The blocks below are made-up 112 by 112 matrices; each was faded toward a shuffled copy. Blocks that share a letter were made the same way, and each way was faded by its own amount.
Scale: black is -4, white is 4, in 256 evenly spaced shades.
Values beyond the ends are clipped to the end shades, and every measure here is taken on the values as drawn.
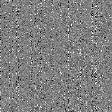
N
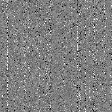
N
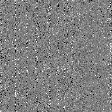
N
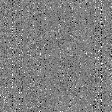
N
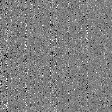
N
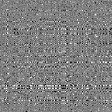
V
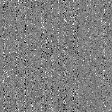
N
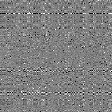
V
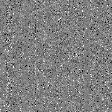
N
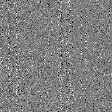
N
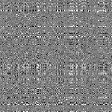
V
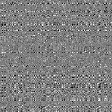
V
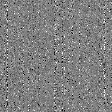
N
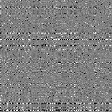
V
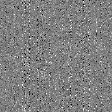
N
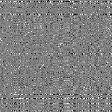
V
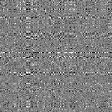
V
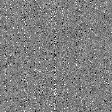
N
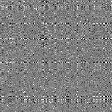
V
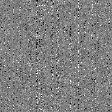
N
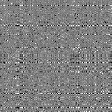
V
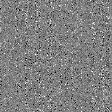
N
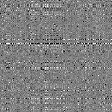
V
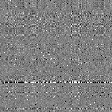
V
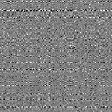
V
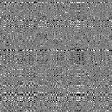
V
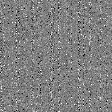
N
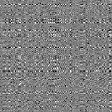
V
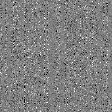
N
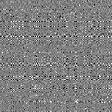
V
